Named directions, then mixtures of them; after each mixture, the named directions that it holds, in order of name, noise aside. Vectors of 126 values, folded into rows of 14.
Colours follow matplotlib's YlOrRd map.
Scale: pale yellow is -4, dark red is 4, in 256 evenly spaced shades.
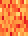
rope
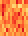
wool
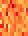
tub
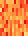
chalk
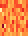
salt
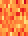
rope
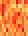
wool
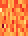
salt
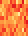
rope, wool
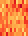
chalk, wool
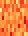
chalk, rope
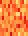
rope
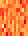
chalk, salt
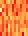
chalk, tub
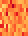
tub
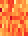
chalk, salt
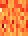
salt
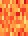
rope
